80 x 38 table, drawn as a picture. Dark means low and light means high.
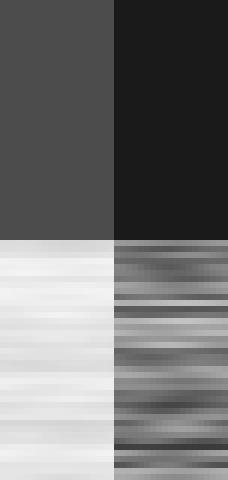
It is made of 2 by 2 panels. Panel 1,1: low, flat. Panel 1,2: very low, flat. Panel 2,1: very high, streaked across, faint in contrast. Panel 2,2: middling, streaked across, strong in contrast.
